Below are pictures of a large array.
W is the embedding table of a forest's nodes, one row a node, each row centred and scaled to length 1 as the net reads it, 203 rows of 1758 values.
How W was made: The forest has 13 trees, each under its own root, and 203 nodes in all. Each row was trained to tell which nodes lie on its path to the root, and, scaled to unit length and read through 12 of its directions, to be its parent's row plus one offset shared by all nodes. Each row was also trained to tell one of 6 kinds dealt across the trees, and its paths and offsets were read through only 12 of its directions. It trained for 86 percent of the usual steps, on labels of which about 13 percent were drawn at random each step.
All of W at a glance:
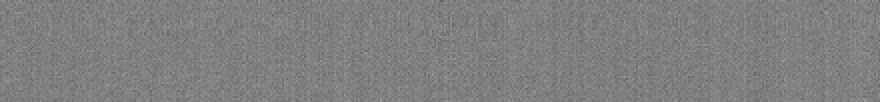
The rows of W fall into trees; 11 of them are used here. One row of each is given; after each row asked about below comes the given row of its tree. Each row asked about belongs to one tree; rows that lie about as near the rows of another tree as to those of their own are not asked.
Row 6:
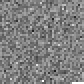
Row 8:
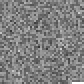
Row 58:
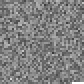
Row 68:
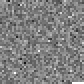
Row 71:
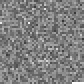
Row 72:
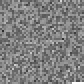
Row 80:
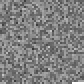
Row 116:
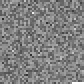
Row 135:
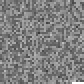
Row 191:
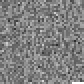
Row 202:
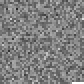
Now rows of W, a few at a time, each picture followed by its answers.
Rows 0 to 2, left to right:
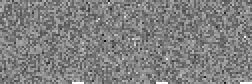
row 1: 191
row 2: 68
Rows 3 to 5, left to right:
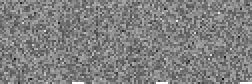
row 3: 191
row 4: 6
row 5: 72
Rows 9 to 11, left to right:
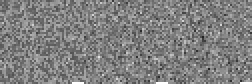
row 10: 71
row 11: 71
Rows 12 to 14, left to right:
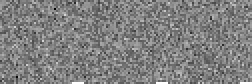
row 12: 202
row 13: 6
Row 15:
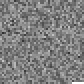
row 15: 202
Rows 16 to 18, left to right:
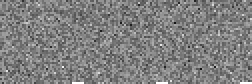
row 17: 68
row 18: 116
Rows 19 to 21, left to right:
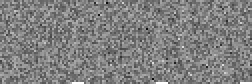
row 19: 202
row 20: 202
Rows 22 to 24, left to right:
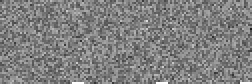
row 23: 72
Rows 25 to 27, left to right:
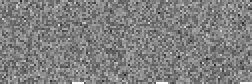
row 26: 71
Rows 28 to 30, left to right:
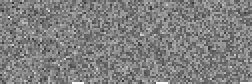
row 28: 135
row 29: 6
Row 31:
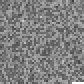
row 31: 191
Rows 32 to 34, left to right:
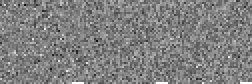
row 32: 8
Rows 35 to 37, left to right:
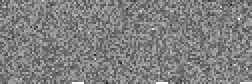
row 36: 116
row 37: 116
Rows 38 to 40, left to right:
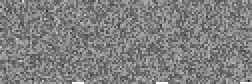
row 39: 6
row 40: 6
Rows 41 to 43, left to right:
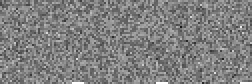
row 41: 116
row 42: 135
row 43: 135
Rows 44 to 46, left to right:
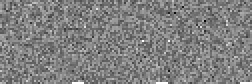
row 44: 80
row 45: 202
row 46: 68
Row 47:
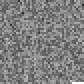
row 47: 135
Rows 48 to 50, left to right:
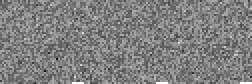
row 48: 58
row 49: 8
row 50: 58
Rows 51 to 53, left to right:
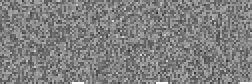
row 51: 191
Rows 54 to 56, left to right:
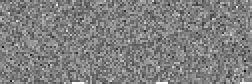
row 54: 72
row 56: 8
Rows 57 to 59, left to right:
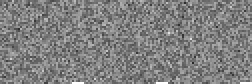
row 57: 8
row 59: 68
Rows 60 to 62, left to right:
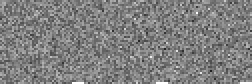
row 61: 135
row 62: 80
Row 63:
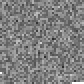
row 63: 8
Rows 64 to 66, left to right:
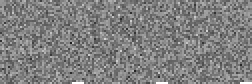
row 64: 8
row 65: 68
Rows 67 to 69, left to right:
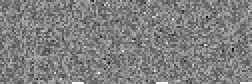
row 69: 6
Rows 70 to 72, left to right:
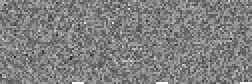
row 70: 135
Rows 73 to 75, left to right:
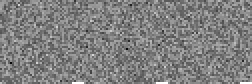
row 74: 72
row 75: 6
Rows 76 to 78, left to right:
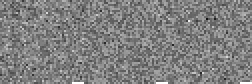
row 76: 191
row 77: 8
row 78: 68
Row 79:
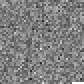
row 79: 68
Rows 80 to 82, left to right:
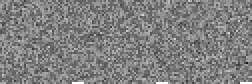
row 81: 6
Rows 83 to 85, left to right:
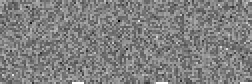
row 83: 135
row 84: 71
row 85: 135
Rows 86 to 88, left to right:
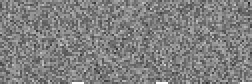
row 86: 8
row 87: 58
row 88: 202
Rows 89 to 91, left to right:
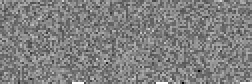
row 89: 191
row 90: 68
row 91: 71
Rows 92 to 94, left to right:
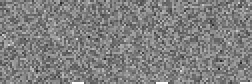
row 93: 68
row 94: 68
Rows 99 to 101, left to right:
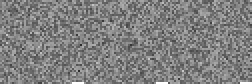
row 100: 58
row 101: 71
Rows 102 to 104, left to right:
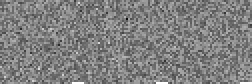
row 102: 58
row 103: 135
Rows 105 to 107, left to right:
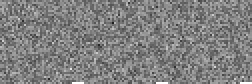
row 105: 8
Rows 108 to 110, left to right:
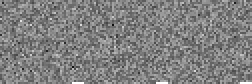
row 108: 135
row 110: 80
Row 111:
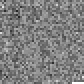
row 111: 191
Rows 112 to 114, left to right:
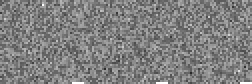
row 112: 6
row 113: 72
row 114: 68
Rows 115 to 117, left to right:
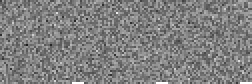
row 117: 6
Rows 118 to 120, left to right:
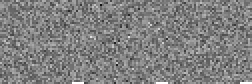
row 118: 6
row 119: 116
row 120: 6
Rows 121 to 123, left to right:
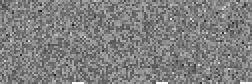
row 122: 191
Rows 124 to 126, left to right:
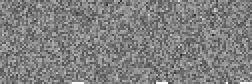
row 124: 202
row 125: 58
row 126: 116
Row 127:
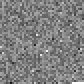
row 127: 8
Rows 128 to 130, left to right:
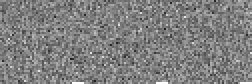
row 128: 135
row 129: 80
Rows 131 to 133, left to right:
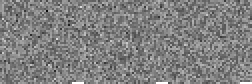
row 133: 8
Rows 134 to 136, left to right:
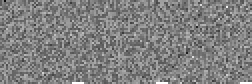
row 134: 58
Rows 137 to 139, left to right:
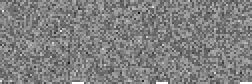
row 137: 8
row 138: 72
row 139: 116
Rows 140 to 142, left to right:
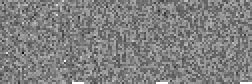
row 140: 191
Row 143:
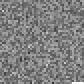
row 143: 202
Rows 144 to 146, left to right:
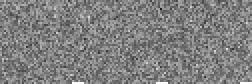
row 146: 68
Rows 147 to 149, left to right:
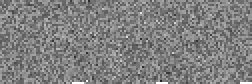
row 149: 191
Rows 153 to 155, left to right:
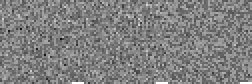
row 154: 6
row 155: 72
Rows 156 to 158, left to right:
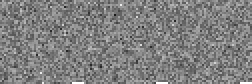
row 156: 68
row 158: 6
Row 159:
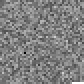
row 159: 72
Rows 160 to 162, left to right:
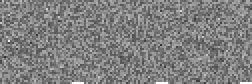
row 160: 116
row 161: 6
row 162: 191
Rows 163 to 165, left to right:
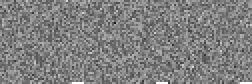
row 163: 6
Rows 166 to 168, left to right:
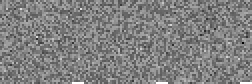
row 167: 202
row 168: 68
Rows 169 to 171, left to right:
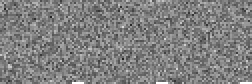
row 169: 191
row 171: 202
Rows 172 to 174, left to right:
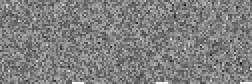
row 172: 6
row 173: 72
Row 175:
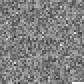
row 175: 135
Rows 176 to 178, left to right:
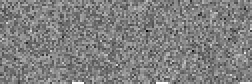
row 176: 191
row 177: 6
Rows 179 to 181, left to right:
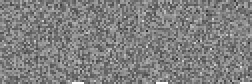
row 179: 202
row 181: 202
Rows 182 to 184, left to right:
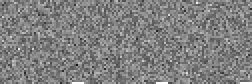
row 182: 202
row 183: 8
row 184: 8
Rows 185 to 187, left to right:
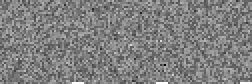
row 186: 8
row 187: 72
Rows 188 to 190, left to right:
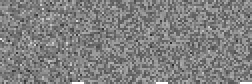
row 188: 72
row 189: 8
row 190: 202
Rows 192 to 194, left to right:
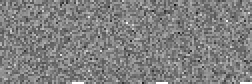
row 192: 80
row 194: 68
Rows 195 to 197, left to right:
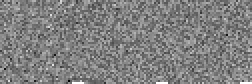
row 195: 72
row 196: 135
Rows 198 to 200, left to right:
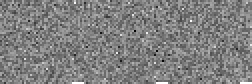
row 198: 8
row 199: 8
